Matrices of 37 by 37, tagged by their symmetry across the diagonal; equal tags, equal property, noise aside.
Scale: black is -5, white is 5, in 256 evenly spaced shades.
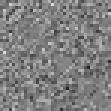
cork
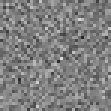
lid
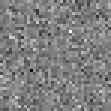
lid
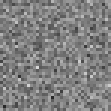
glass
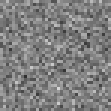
glass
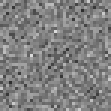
cork
